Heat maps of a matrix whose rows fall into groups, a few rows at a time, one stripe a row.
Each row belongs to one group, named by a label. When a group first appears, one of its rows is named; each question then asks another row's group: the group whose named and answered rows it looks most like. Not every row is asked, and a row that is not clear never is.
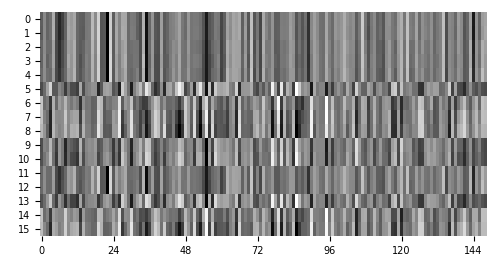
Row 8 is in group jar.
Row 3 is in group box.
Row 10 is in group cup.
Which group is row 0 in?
box
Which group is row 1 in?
box
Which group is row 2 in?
box
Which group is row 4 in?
box
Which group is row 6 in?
jar
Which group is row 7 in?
jar
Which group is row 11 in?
box
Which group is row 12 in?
box
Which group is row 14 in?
jar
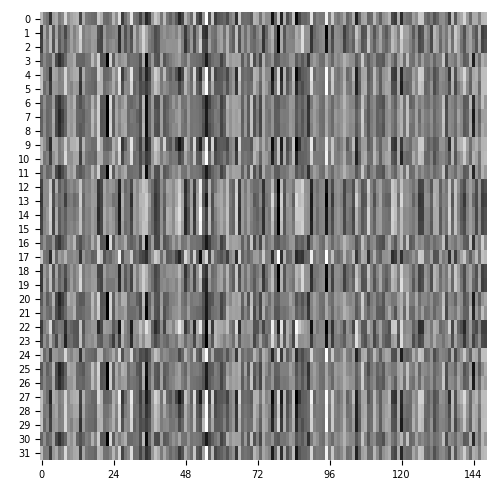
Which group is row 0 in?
jar
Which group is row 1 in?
cup
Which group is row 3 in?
box
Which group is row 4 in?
jar
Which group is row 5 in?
jar
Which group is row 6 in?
box
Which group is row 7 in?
box
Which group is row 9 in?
jar
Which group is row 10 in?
jar
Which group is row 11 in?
box
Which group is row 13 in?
cup
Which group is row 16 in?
box
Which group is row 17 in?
jar
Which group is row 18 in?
cup
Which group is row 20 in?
box
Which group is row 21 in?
box
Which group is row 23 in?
cup
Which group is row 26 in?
box
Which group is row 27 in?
jar
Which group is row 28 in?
jar
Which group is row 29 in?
jar
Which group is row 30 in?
box
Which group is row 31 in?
jar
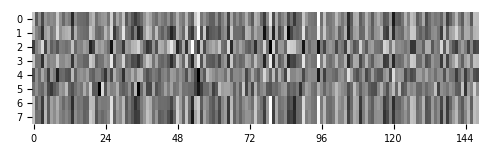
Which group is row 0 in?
jar
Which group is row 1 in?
jar
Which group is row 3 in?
jar
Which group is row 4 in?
cup
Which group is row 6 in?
jar
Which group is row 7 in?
jar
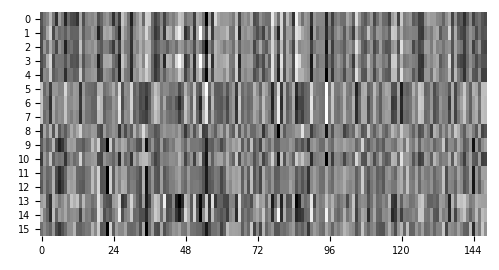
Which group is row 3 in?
cup
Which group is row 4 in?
cup
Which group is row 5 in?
jar
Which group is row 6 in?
jar
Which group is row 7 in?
jar
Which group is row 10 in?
cup
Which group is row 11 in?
box
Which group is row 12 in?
box
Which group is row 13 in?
jar
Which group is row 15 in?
box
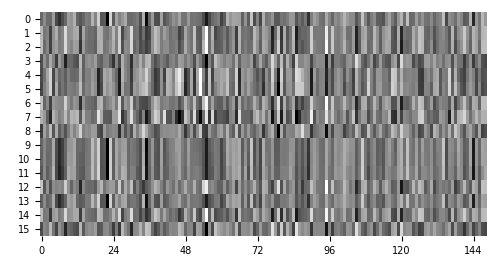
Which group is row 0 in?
box
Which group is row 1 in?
jar
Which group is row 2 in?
jar
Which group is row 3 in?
cup
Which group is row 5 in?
cup
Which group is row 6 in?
jar
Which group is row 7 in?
jar
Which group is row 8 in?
cup
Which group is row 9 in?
box
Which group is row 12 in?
jar
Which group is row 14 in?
jar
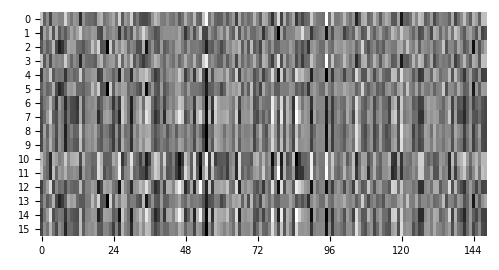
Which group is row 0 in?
jar
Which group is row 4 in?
cup
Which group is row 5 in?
box
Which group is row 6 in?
cup
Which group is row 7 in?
cup
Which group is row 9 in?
cup
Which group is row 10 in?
jar
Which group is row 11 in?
jar
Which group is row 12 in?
cup
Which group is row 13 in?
box
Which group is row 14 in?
cup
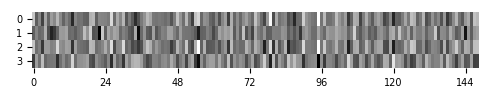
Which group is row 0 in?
jar
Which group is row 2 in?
jar
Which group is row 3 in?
cup
